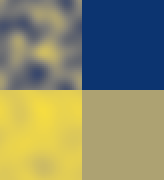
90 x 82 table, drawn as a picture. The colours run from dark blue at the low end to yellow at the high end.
The table splits into 2 rows of 2 panels. Panel 1,1: middling, smooth, strong in contrast. Panel 1,2: very low, flat. Panel 2,1: very high, smooth, faint in contrast. Panel 2,2: high, flat.
